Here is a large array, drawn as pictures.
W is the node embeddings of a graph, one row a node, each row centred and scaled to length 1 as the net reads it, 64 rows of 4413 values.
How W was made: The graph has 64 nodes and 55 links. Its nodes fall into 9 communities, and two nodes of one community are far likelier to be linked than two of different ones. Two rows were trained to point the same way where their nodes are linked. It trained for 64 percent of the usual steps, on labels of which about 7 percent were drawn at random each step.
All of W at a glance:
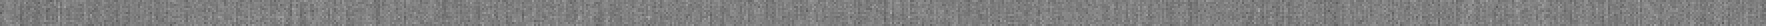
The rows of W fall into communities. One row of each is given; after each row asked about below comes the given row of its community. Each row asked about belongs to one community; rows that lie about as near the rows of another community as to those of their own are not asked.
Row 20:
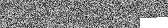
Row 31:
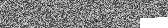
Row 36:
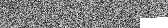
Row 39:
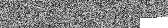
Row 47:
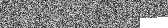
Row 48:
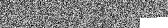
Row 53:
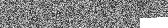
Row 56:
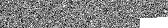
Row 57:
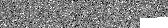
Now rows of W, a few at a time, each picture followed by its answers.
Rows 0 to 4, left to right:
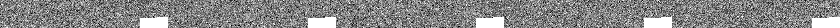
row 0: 53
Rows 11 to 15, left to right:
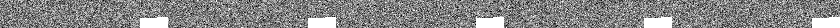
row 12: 31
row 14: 31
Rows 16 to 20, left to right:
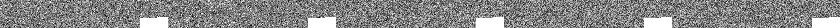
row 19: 57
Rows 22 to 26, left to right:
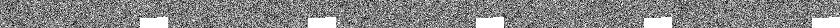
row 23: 47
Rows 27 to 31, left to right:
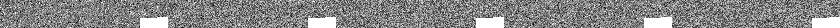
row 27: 56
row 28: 20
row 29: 36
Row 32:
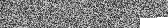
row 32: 48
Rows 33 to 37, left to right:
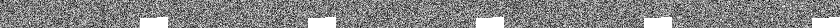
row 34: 56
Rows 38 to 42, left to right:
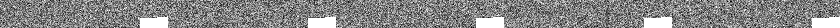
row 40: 36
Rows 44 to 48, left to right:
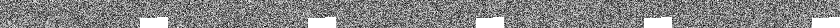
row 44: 57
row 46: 39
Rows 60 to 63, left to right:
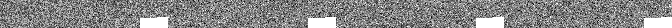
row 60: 48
